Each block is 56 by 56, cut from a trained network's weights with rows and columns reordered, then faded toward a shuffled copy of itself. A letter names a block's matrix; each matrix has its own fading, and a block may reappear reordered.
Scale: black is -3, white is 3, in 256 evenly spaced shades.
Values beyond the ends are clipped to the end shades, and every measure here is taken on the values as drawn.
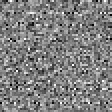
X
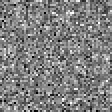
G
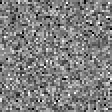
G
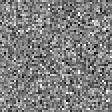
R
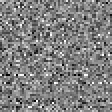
X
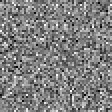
R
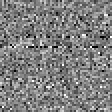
X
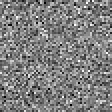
R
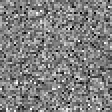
G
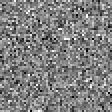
G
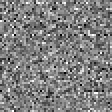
X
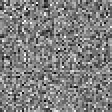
R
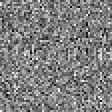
R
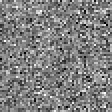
R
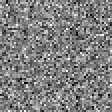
R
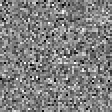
G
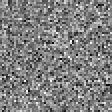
R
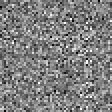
R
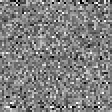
X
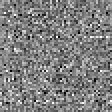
X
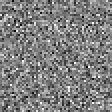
G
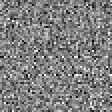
X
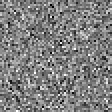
R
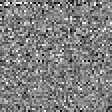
X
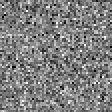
G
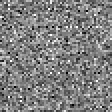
G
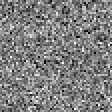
R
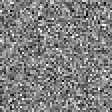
R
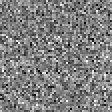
G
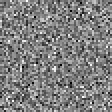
R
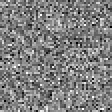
R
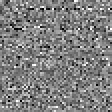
X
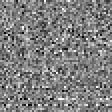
X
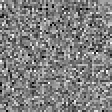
G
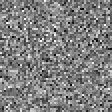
G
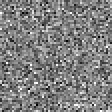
G
